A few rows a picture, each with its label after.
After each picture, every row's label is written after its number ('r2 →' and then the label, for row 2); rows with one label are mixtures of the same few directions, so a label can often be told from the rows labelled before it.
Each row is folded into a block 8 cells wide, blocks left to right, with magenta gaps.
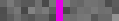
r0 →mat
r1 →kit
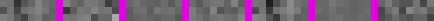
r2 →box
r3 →kit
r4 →mat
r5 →mat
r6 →box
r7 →box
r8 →mat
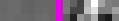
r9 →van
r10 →van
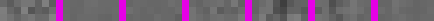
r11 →mat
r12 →van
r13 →kit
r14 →mat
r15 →van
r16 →box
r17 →box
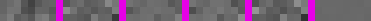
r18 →van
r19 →kit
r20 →kit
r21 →kit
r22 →kit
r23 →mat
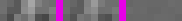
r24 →van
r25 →van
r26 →kit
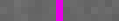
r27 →box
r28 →mat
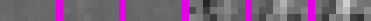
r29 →box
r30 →box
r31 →mat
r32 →box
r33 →van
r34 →van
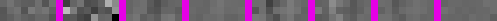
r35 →mat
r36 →kit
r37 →van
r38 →van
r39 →box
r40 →box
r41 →box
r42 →kit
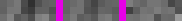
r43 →van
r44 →van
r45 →kit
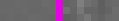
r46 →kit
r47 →box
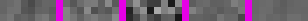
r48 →van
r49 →mat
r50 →mat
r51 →kit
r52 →van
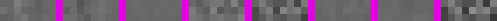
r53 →box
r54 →box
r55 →mat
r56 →mat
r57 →mat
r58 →mat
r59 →van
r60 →mat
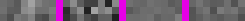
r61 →van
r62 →mat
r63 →kit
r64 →mat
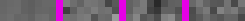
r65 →van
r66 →kit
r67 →van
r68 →mat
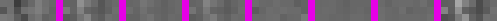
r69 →box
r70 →box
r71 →box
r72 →box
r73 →kit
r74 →van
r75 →mat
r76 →box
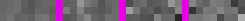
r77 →van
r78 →box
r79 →kit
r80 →kit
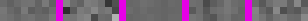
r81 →mat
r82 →kit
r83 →box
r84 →box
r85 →mat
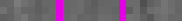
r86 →box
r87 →van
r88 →box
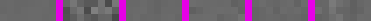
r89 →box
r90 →mat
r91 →van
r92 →kit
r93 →mat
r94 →box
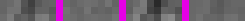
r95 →van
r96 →mat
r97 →van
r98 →van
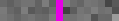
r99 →mat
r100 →kit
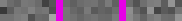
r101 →kit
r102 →mat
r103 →mat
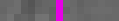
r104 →van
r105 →box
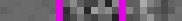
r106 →kit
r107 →mat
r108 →box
